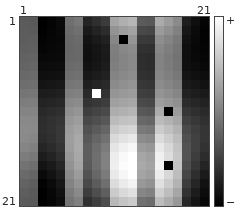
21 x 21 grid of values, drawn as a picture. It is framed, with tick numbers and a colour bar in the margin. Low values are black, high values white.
The bottom middle is the ninth with the highest average. Upright stripes repeat 4 times across the table. Four lone cells stand out: one far higher and three far lower than their neighbours.
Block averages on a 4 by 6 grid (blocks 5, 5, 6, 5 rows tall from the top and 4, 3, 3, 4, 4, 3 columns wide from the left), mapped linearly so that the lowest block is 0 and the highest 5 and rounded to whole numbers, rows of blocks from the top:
1 2 0 3 3 0
1 2 1 3 3 0
2 3 2 5 4 1
1 2 2 5 4 1
